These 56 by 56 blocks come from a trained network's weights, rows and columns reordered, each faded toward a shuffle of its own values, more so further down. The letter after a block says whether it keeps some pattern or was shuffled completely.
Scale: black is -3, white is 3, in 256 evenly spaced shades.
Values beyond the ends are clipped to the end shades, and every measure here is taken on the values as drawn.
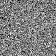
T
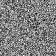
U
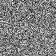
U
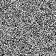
T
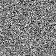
T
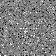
U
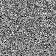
T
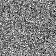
T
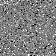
T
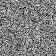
T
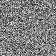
T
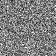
T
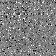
U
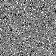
U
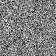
T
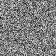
U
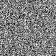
U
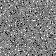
T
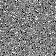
T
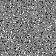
U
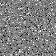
U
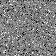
T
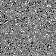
U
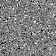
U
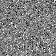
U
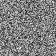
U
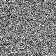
T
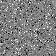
T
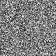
U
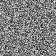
T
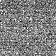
U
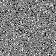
T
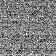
U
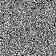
T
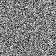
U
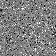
T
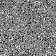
U
